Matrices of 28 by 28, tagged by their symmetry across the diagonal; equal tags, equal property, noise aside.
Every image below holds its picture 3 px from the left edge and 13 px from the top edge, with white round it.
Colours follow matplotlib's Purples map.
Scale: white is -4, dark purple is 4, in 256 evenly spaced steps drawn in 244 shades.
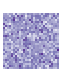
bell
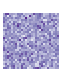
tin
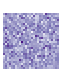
bell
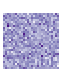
tin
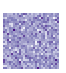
tin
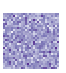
tin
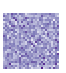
bell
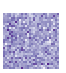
tin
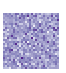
bell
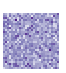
bell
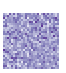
bell
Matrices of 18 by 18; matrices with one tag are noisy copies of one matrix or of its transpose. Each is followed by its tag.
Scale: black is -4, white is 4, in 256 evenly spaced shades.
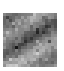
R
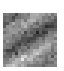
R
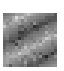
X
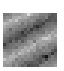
X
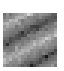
X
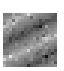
X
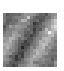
R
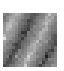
X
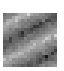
X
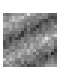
X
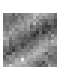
R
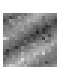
R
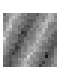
X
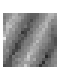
X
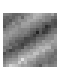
R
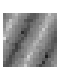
X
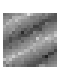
X
